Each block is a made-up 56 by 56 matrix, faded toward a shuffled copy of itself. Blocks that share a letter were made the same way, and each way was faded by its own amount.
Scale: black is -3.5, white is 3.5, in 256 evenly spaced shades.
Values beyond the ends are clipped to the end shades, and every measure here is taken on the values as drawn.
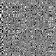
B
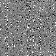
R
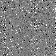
R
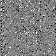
R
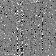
R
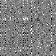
B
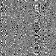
B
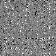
R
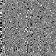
B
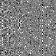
B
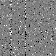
R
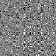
B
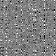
B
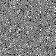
R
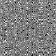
B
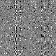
B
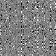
B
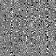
B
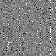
B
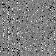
R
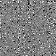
R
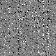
R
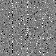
R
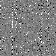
R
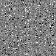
R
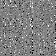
R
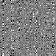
B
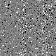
R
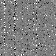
R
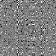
B
